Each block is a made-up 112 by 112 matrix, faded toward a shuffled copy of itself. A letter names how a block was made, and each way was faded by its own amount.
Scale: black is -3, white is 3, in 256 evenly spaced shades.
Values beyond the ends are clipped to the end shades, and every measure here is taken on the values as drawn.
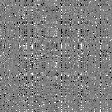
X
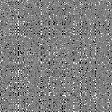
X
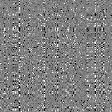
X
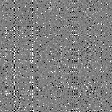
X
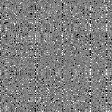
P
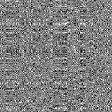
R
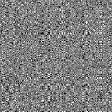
R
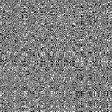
R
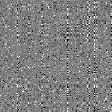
P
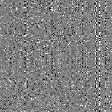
P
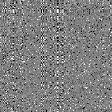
P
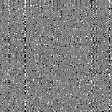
P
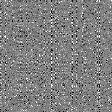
P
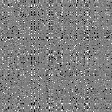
X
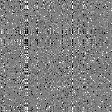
P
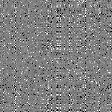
X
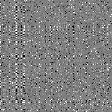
X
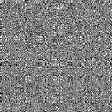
R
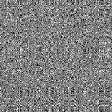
R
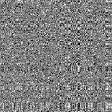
R
